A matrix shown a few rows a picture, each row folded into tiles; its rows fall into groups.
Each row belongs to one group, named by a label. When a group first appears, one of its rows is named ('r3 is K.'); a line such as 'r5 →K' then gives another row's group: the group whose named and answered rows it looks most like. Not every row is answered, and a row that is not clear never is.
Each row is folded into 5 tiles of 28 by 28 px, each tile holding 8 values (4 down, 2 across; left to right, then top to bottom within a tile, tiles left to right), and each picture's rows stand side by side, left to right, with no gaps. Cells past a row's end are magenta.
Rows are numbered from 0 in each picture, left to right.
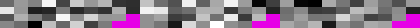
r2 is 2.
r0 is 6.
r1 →6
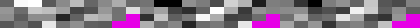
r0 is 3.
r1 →2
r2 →2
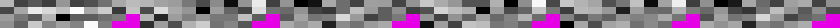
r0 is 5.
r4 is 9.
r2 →2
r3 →9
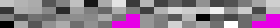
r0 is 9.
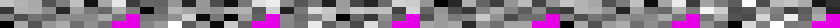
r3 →2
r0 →9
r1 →5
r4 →9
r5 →6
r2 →5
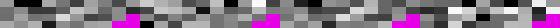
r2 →2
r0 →2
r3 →5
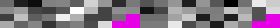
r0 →2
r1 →5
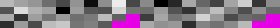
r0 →9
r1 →2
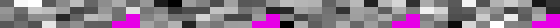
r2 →9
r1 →2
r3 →6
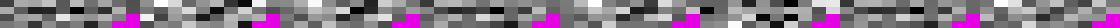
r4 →3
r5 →5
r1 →3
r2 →3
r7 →3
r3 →6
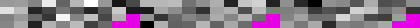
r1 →9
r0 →6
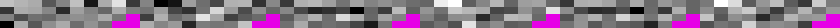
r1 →2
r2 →6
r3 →3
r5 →3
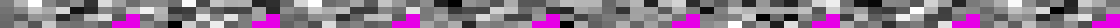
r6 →2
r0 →3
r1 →6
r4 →9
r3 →2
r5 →5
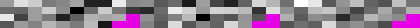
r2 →3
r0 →3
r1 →5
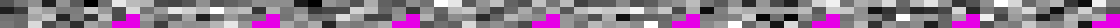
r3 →3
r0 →5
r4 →5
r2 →2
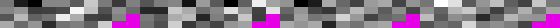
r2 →2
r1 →5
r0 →2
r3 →3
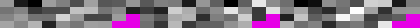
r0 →2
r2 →2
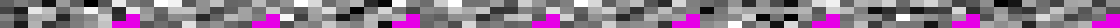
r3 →3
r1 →3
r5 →5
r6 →6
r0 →5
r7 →2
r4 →3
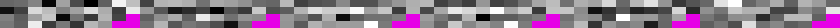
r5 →3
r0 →5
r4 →6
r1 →6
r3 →5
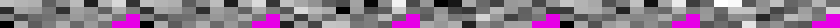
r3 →2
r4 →9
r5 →3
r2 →9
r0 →9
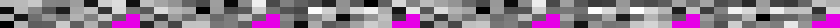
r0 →9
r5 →5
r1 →9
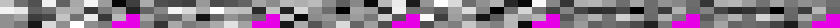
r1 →5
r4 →6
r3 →3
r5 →6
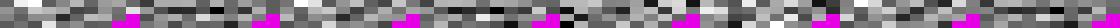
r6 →3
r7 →6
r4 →9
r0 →3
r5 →6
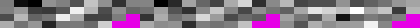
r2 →5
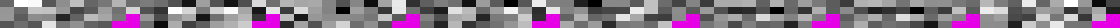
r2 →9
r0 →3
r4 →2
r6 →6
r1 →5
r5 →6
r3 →5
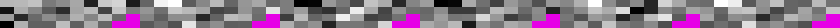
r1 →3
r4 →3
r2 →2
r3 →2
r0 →9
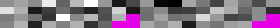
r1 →2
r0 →6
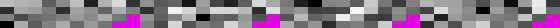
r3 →9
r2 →2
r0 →9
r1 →5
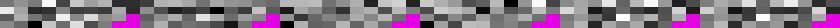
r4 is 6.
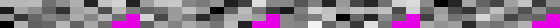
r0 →9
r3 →2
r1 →3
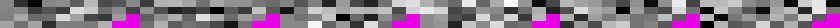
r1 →6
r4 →9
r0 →2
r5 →9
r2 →5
